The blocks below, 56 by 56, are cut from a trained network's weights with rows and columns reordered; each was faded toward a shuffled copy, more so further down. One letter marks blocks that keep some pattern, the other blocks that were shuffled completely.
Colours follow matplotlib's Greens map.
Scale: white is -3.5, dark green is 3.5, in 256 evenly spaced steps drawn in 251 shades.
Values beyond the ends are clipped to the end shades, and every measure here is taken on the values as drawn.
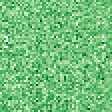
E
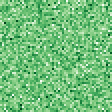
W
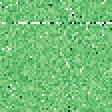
E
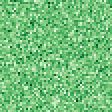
W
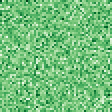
E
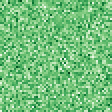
W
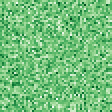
E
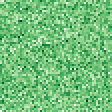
W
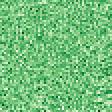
E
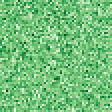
W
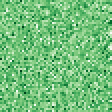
E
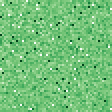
W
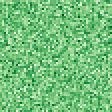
W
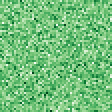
W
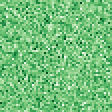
W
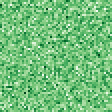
W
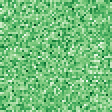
E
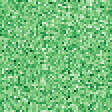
E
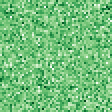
E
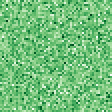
W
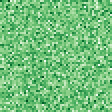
E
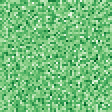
E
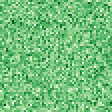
E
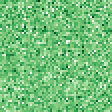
E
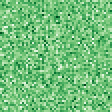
E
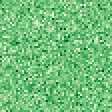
W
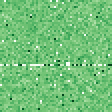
E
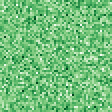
E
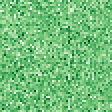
E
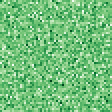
W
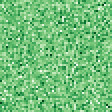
E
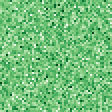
W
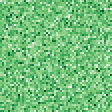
W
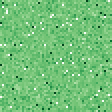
W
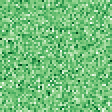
E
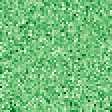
E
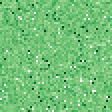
W
